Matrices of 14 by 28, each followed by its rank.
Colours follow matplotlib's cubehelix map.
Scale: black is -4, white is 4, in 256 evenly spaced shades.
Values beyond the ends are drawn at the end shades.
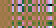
one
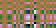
one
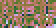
three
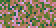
full rank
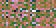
three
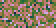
full rank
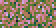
full rank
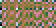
two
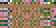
two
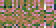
three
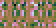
two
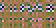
two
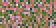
full rank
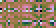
two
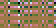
one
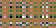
one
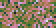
full rank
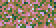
full rank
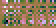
two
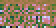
three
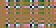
one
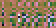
two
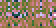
three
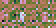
three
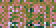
three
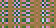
one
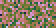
full rank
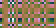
one
